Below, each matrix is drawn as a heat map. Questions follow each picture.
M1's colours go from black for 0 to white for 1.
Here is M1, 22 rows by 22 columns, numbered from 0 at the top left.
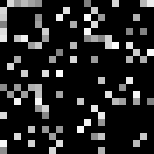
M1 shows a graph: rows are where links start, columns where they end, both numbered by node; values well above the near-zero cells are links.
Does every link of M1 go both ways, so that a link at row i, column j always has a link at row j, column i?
yes
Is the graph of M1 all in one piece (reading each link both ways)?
yes
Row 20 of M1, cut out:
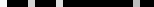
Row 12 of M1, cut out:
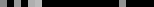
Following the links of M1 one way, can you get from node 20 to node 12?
yes
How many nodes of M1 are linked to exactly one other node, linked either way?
1
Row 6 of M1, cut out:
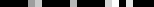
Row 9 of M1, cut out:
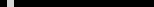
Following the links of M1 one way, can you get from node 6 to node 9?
yes
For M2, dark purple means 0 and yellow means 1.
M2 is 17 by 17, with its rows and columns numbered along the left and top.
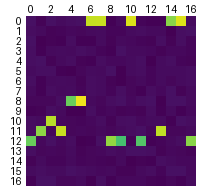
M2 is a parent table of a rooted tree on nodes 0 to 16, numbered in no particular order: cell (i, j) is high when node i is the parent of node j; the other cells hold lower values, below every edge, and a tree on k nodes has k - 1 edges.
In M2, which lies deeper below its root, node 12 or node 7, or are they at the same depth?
node 7
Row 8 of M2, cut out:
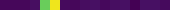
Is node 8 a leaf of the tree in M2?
no
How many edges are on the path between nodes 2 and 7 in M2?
3
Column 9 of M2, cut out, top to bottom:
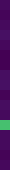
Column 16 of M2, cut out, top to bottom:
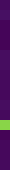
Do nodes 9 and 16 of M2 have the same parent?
yes
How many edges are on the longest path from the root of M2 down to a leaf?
3
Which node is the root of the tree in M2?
12
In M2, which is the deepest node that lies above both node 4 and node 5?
8
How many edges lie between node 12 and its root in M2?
0
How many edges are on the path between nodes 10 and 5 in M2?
4
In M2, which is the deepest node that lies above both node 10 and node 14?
0
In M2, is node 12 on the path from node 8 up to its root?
yes
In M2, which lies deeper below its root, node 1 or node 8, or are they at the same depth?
node 1
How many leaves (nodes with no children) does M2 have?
12
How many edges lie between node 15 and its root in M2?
2
